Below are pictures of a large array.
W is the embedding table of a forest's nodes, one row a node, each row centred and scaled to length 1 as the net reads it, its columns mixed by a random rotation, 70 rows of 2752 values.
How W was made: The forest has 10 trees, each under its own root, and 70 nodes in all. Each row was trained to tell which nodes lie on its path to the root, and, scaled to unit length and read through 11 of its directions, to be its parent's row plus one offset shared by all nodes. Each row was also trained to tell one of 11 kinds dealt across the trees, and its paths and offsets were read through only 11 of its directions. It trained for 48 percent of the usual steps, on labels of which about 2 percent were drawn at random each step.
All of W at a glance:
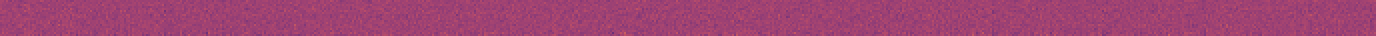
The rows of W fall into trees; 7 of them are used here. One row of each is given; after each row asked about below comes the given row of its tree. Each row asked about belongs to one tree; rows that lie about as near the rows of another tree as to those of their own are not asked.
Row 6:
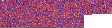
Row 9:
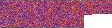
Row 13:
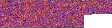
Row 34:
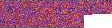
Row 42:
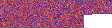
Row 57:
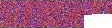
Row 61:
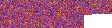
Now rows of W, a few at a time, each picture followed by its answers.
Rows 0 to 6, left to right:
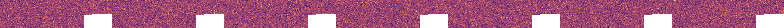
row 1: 6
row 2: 57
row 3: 42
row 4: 34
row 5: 61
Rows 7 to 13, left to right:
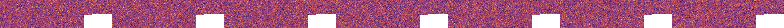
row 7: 57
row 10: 13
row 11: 57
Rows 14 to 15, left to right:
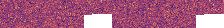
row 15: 34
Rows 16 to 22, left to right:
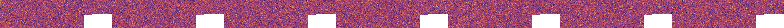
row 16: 13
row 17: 13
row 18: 34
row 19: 42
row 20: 61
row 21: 13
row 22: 57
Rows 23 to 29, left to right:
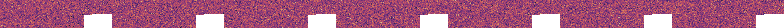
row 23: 61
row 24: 13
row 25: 6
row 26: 57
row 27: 61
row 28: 34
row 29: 34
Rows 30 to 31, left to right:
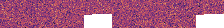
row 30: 34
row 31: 61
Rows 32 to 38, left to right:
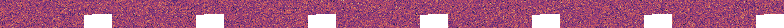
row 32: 34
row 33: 61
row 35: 61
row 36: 34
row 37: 57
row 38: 57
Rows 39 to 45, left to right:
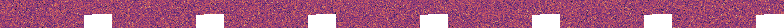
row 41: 13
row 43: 42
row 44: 57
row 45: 6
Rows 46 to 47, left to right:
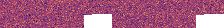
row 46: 9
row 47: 42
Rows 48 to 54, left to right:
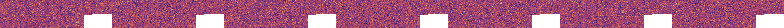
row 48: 34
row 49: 13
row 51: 57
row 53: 34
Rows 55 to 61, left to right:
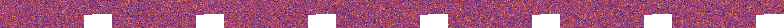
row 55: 34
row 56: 9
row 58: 13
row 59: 6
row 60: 13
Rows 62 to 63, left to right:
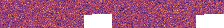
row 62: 61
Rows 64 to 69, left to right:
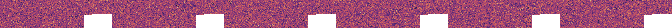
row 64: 57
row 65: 57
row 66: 61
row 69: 13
